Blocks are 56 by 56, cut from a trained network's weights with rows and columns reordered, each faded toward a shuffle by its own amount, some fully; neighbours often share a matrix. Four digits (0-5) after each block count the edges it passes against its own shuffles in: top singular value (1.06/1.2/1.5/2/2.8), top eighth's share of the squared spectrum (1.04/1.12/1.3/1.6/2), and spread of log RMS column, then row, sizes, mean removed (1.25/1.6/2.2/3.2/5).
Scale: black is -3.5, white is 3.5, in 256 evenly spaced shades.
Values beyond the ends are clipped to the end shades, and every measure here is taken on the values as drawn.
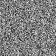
0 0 0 0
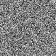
1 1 0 0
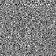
3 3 0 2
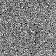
2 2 0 1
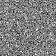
2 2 0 1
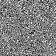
0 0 0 0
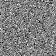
0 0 0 0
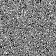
0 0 0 0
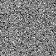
2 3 0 1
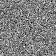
0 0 0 0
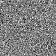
2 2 0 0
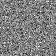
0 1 0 0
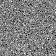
0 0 0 0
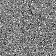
0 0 0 0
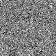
0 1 0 0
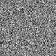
2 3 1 1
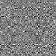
3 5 1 3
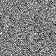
2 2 0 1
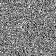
1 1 0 0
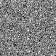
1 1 0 0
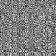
4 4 2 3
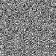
3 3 1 1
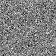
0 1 0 0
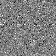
1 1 0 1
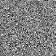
2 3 1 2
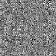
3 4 2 2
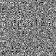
3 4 2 2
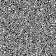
0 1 0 0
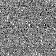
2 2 1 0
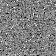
0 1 0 0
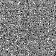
1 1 1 0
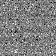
2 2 1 0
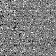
2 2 1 0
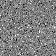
0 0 0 0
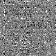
2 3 2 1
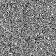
1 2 0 0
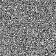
2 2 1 0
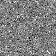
1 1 0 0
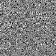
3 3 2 2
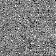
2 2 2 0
